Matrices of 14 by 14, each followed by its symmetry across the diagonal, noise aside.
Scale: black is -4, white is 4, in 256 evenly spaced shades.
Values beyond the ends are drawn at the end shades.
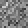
symmetric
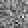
antisymmetric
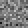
neither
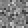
antisymmetric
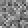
symmetric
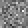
neither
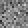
neither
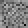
symmetric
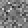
symmetric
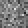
neither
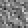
antisymmetric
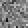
neither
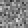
neither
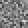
antisymmetric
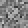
symmetric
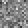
neither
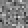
antisymmetric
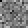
symmetric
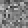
antisymmetric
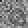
symmetric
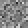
symmetric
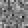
neither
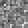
symmetric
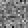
neither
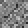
symmetric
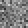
antisymmetric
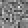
antisymmetric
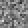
antisymmetric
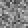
neither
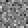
antisymmetric
